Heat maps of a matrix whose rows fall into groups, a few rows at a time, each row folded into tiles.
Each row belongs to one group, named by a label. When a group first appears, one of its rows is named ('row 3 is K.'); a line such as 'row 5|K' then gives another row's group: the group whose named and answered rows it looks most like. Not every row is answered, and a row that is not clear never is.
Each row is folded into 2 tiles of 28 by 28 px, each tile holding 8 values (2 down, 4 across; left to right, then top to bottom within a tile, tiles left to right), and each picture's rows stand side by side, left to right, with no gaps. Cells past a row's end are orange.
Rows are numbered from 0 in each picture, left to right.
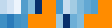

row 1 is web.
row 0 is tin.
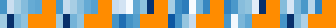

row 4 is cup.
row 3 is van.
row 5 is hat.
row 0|web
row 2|tin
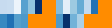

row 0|tin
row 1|hat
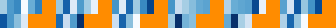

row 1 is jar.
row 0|van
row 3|web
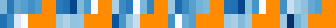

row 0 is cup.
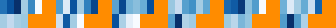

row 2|cup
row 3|hat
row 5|hat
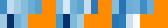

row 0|web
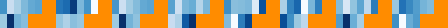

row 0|web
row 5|van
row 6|hat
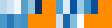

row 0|tin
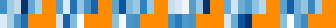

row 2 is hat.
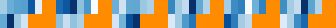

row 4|van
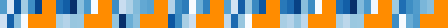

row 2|web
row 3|van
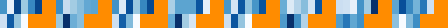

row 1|web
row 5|hat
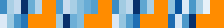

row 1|web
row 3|jar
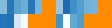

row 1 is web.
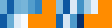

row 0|cup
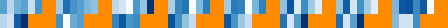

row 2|tin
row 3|van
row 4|van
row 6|jar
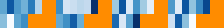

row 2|jar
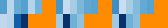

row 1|web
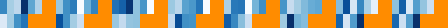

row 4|van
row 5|web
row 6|jar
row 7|jar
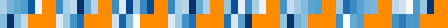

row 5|web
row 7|tin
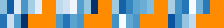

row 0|jar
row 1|tin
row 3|van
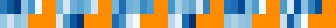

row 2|cup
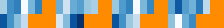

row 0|van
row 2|van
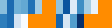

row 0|cup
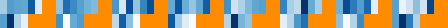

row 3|cup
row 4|web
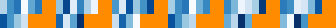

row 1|jar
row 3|van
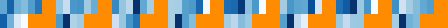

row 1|hat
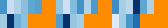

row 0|web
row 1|hat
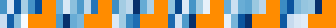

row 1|hat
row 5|cup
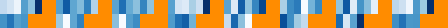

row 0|tin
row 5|van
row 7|tin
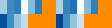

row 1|van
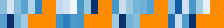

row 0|hat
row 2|web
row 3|jar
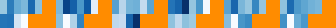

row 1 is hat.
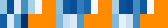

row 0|jar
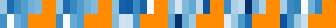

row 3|hat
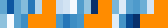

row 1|tin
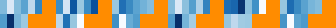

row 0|hat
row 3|hat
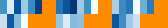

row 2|van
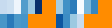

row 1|van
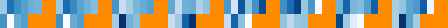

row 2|web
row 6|cup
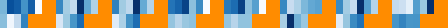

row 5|web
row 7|tin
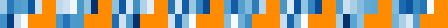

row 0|cup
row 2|jar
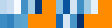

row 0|tin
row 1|jar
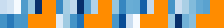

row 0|tin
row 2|cup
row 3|web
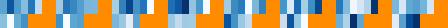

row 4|van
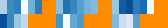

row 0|van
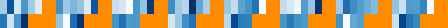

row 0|jar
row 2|tin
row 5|tin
